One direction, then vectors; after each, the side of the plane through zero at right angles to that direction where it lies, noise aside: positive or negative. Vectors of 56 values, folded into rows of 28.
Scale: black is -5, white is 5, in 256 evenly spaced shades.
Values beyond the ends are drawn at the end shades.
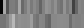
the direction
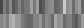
positive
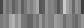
positive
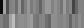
positive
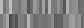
negative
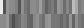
negative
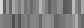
negative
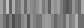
negative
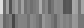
negative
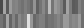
positive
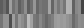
positive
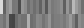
negative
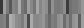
positive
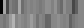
positive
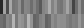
positive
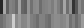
positive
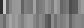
positive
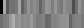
positive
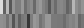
negative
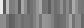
negative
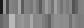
positive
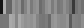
positive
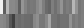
negative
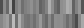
positive
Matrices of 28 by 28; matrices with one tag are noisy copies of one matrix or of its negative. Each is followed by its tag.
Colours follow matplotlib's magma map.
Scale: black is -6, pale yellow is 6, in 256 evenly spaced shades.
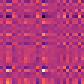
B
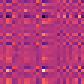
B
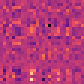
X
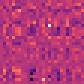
X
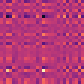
B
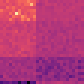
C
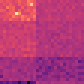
C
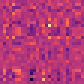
X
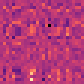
X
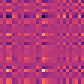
B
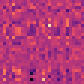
X
